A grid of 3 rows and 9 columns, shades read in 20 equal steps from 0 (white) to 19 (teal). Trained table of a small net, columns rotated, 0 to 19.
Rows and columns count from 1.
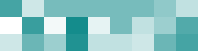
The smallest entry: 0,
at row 2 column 1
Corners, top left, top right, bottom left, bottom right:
15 5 4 15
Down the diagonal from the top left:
15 16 8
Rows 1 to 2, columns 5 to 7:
11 11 11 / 2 11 5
